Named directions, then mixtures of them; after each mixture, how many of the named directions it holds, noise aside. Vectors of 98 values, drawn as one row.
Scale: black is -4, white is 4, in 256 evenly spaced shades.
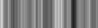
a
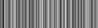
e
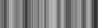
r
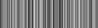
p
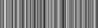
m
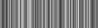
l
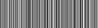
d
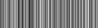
three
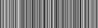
two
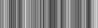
one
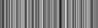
three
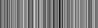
one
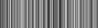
two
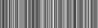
three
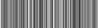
one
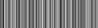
one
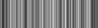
three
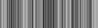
three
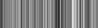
three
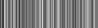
two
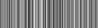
one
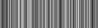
one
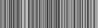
three
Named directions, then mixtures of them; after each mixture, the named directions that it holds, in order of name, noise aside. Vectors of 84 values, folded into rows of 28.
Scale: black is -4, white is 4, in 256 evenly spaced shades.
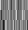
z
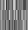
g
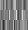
g, z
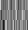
z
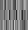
g, z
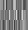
g, z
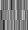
z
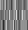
g, z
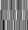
z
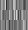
g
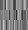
g, z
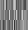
g, z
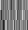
z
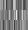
g, z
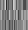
g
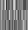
g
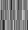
z
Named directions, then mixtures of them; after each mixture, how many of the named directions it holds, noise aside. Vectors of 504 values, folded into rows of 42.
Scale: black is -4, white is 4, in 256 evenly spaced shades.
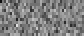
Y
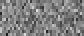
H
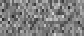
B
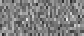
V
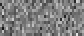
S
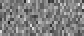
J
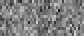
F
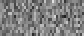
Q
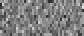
two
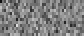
one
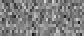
two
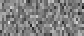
one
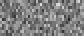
two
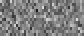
three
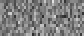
one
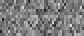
three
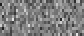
one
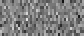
two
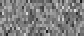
two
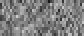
three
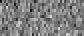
three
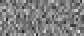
three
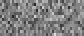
one
